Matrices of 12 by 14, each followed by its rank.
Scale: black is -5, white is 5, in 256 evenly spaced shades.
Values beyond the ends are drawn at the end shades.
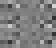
two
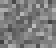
full rank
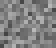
full rank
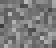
full rank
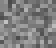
full rank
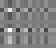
one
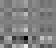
one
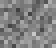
full rank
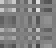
one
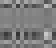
one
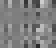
two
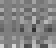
two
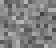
full rank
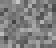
full rank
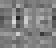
two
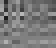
two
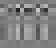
one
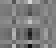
one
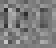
two
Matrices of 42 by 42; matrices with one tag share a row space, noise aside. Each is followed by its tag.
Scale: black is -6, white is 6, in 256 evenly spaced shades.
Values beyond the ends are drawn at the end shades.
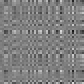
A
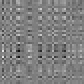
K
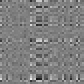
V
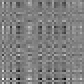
K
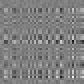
A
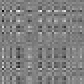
K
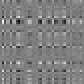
K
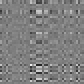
V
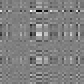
V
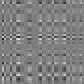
K
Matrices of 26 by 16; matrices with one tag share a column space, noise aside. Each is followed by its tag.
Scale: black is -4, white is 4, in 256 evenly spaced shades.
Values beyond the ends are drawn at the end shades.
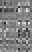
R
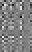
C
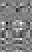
R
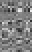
R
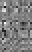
R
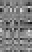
R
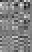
C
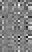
C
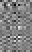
C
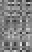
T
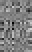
R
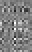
R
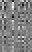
C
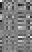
C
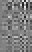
C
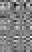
C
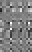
R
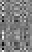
T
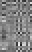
T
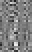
T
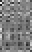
T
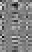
C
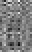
T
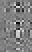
R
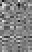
C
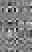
R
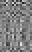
T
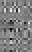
R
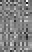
T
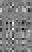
R
